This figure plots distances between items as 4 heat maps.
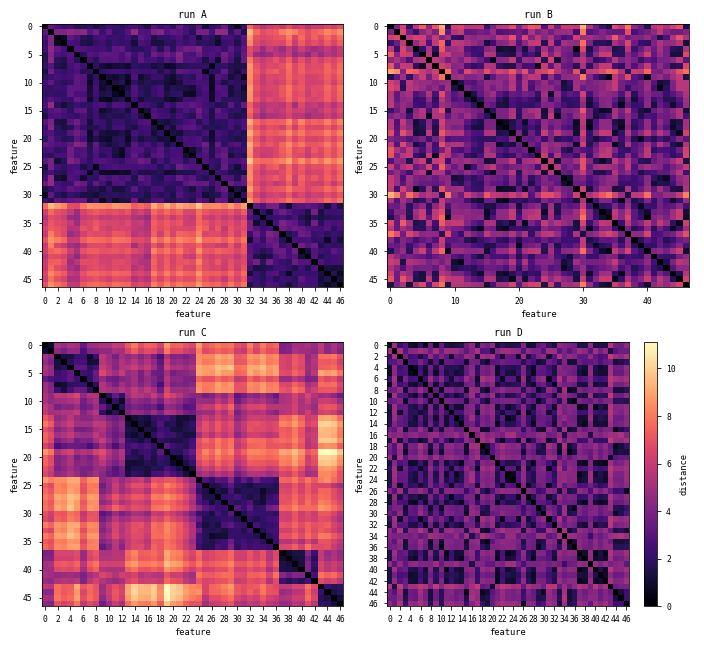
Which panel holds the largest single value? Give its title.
run C
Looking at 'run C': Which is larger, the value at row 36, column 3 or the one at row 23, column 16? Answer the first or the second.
the first
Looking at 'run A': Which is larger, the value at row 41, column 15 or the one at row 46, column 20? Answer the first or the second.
the second
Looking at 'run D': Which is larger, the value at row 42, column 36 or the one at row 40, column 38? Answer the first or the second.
the first
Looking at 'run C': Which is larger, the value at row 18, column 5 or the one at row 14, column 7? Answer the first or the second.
the second
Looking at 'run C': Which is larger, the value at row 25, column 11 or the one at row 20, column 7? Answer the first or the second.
the first
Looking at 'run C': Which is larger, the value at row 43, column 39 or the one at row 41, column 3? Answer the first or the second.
the first
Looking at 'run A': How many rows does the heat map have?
47
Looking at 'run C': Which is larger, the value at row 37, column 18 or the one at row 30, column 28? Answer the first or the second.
the first
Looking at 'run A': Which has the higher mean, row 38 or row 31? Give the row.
38
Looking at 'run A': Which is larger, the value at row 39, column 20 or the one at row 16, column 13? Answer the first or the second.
the first
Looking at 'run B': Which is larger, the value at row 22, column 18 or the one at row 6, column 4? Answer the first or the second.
the second
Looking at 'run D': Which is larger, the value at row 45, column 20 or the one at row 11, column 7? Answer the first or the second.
the first
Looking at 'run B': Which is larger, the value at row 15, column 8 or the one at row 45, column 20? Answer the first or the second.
the first
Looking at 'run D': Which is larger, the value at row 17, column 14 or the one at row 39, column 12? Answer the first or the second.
the second
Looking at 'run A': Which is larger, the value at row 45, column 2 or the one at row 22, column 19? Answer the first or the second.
the first
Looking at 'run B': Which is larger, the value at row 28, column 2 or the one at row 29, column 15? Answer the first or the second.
the second
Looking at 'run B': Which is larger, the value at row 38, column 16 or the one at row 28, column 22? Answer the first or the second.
the first
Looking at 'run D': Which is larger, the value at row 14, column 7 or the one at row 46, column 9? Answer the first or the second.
the second
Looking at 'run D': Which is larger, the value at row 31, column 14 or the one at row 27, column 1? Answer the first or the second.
the second
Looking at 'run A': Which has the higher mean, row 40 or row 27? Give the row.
40
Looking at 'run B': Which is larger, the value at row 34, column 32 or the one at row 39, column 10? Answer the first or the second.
the second
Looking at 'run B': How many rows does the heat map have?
47
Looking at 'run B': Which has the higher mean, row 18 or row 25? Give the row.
25
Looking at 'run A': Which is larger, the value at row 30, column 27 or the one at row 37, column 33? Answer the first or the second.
the second
